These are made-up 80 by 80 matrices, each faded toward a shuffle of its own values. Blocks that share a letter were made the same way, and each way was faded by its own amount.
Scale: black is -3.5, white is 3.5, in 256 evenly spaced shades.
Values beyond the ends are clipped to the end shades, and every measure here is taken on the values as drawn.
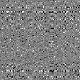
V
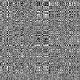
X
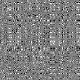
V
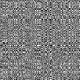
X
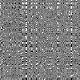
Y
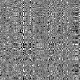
Y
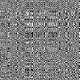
X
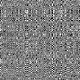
Y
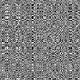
X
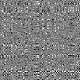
V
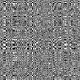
X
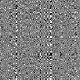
Y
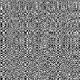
X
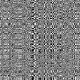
X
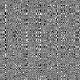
Y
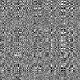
X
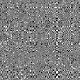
V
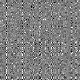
Y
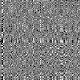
Y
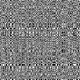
X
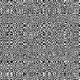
X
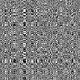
X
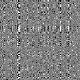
Y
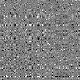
V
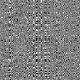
Y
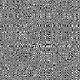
V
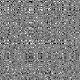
V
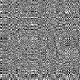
X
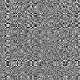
X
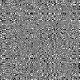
V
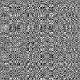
X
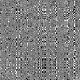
Y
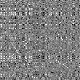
V
